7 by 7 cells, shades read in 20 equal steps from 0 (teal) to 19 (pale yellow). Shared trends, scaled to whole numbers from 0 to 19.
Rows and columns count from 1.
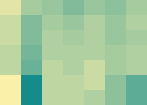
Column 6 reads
10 11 11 12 12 10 10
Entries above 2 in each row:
7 7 7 7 7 6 6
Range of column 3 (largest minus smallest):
3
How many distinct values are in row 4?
4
